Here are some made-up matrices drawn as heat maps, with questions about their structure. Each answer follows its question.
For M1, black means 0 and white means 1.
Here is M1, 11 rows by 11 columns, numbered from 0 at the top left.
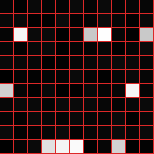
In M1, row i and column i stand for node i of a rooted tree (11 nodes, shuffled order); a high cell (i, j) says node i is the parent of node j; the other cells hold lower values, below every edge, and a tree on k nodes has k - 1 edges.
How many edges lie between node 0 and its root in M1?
2
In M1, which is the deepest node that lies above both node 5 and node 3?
10
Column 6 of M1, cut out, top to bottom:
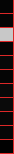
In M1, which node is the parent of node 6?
2
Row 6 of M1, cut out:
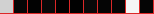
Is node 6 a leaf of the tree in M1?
no
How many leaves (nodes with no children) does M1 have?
8
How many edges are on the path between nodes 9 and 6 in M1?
1
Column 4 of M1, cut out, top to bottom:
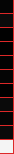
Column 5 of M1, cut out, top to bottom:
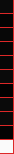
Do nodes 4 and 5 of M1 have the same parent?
yes
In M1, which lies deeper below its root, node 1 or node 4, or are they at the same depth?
node 4
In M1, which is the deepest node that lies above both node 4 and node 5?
10
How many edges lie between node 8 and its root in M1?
2
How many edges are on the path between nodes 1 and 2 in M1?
1
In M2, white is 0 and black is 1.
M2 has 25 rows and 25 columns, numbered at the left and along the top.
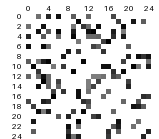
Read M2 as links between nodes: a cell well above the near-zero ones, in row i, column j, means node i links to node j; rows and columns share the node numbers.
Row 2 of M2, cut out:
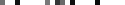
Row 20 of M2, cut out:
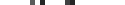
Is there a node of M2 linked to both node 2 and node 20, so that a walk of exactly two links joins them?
yes
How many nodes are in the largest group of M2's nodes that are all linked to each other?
4
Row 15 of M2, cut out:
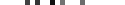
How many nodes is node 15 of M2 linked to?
5
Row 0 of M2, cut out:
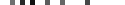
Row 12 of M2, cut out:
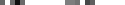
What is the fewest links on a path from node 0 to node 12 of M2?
1
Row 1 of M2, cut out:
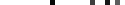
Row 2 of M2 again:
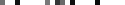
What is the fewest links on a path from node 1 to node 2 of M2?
3
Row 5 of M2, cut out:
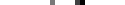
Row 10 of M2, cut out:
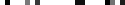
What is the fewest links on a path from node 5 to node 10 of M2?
1
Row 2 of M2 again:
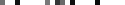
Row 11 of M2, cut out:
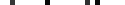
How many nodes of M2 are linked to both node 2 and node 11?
2
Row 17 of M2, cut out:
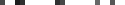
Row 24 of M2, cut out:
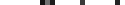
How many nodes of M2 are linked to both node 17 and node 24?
0
